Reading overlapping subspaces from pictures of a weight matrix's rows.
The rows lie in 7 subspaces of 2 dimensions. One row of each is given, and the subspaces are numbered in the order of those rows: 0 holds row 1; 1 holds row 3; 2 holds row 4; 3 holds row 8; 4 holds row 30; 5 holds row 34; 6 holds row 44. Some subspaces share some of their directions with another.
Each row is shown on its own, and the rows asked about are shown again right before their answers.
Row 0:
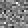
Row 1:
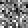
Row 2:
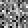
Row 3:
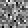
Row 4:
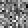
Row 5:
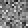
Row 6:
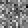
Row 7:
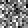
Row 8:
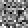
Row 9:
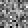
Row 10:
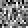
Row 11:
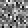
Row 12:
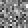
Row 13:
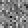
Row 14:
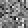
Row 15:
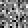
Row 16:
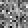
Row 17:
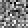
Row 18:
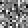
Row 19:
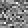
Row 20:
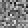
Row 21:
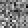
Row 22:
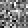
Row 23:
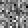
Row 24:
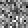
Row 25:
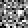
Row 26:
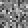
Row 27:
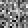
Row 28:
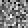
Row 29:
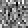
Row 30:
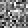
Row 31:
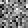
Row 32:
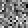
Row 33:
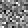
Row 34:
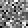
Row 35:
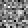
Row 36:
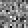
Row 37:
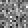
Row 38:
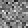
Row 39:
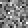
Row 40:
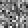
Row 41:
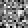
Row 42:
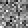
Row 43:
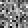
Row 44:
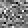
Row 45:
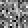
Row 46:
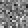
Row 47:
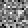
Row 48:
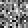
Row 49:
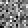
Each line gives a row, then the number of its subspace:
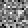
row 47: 3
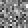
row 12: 2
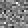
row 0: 6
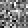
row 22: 4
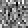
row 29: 1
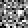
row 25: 3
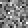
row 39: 2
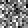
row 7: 0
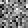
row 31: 0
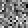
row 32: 2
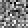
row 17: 4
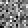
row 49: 5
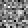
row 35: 3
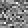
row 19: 6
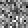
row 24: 1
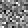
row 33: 6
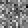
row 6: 0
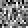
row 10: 1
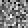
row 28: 4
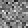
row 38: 5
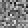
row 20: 4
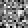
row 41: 3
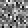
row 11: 1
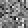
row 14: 0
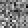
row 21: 4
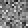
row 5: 5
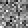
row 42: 5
